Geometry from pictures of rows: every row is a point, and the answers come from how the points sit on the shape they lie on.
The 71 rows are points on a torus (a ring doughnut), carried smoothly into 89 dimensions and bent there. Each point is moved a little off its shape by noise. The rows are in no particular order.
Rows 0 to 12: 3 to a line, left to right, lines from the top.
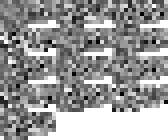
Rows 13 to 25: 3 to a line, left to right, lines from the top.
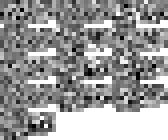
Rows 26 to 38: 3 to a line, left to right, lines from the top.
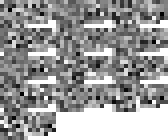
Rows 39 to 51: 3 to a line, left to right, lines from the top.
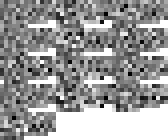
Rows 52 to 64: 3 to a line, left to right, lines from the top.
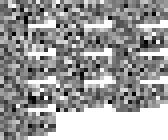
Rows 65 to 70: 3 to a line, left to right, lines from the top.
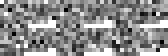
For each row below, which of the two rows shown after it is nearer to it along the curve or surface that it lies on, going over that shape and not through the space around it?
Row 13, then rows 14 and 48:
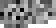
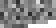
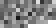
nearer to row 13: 48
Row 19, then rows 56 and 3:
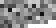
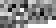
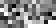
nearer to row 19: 56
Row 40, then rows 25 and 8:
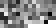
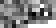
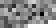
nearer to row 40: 8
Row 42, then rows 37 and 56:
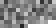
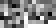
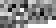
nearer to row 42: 56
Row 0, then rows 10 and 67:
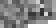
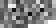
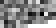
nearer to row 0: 67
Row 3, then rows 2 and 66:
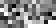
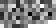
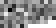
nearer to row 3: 66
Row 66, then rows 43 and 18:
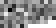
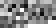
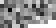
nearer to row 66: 43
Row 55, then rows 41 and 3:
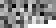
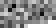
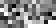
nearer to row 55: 3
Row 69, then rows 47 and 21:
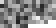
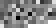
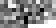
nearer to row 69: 47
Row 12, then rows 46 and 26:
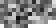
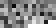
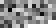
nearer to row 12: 26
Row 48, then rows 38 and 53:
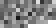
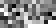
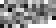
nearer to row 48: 53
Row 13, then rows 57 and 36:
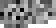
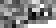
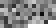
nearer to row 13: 57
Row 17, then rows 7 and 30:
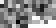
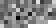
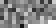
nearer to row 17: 7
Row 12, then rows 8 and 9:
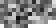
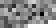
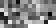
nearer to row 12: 8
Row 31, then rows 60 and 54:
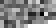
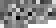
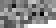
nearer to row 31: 54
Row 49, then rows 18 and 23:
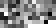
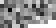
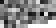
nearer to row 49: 23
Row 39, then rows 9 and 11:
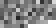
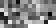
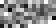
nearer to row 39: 11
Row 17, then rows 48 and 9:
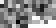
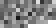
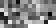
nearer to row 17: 48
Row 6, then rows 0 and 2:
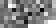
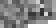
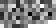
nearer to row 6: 2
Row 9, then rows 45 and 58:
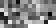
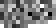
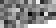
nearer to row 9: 58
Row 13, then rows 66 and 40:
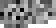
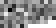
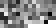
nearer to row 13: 66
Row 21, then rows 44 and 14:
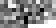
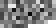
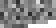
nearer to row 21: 44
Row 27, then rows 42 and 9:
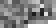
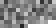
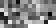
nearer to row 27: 42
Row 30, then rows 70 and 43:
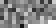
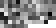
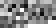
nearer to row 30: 43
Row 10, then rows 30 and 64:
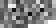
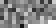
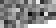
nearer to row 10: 30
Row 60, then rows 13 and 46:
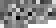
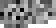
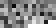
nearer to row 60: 13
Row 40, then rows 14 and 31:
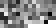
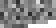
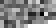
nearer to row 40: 31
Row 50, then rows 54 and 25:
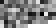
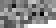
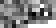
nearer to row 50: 54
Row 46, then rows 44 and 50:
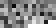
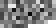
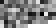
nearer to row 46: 50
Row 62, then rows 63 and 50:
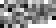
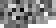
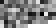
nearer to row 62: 50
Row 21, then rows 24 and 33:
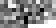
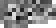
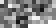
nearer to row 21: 24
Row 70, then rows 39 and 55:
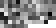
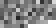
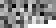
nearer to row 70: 55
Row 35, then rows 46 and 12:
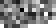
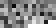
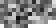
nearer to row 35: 12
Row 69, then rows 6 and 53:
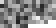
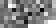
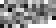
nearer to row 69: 53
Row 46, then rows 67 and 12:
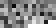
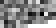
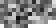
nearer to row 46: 67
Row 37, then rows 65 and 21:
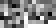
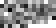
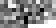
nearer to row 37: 65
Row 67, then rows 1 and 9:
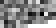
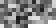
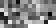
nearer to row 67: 9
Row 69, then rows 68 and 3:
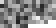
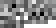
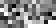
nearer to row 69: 68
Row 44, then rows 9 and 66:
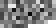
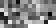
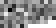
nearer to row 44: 66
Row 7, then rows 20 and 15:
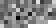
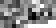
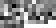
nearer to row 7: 20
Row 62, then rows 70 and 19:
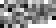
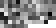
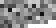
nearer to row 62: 19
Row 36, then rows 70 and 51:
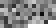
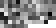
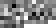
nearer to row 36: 70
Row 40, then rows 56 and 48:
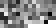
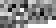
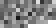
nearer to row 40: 56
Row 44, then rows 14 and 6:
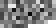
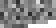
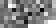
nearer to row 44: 6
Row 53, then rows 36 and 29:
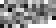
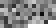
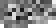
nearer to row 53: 36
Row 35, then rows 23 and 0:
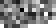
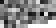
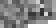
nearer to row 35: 23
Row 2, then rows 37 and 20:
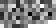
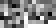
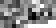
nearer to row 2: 20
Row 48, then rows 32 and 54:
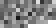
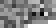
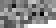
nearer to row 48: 32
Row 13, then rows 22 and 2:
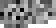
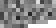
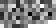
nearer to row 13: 2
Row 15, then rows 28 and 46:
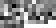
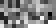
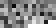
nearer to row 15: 28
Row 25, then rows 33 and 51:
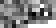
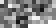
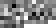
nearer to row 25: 51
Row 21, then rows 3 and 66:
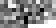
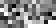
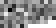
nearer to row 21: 66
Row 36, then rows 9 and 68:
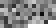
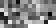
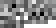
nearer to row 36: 9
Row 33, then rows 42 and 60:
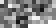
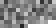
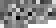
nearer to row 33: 60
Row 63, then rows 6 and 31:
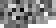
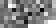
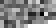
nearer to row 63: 6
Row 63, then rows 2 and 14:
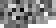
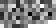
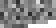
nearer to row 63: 2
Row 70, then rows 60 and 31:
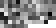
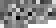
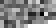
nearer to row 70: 31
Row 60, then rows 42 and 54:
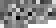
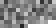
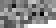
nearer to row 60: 42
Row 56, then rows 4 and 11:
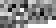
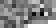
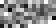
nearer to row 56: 11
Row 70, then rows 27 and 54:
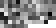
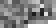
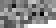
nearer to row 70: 54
